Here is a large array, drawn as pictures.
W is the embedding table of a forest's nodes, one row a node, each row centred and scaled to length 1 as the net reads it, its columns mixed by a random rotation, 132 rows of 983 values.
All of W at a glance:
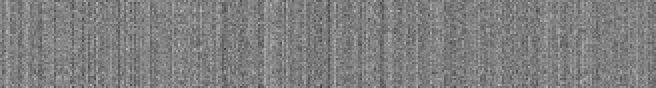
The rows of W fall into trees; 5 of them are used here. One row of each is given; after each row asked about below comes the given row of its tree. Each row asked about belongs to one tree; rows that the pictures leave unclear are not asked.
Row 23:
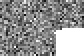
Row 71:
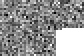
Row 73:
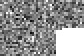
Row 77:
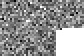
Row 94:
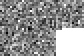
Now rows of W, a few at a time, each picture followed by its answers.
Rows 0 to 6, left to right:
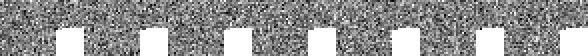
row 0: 71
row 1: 23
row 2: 71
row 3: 94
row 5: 73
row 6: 73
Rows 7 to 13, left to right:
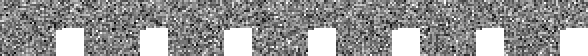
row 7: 71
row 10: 23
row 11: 71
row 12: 23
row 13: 94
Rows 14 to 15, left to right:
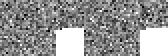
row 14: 73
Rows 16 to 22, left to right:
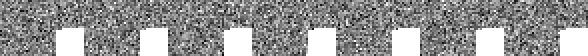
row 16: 94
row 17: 77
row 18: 94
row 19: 77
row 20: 73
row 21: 71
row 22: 23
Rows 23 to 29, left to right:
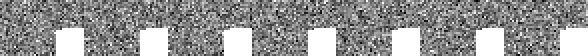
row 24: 94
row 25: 23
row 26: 71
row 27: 71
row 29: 94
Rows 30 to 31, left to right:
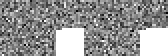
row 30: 94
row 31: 73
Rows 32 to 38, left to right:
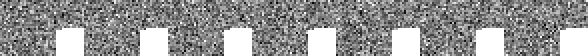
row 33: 77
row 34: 23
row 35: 73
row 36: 71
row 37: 71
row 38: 94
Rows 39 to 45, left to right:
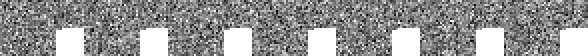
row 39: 94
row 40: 23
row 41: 94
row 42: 71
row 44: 71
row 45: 71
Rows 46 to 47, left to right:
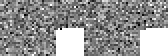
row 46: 73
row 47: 71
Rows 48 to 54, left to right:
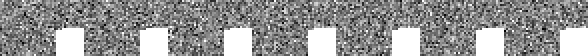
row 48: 71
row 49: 71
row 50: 23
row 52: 77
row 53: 73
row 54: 94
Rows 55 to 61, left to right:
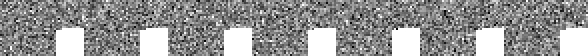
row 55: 94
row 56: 71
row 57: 94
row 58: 73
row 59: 73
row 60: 71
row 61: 94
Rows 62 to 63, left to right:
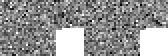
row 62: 94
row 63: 94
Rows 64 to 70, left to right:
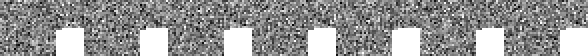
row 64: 23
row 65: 94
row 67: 94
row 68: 71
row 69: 77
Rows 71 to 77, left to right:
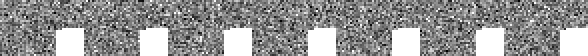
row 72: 94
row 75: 77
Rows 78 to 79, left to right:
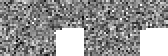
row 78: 23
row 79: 71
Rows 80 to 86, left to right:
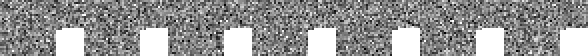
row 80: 94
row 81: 73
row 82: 94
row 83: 77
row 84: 94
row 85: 71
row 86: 73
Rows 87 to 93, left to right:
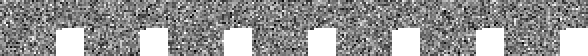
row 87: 73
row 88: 23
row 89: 94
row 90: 94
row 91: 77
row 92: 71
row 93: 73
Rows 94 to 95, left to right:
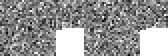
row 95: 23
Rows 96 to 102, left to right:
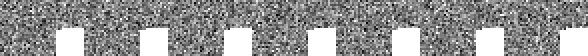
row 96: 94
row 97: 71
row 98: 77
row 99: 73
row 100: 94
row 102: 73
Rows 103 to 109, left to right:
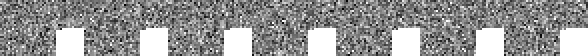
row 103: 77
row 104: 94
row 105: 77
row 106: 71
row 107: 77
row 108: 77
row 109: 71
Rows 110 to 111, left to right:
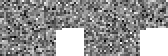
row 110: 71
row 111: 94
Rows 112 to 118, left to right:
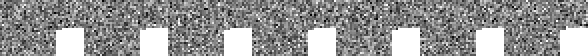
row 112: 71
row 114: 73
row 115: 94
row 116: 73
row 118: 94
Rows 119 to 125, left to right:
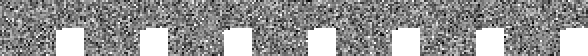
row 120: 73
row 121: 23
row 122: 94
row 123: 73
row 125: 23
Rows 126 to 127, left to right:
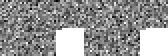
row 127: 77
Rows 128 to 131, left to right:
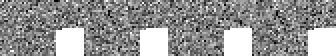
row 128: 94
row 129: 71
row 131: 71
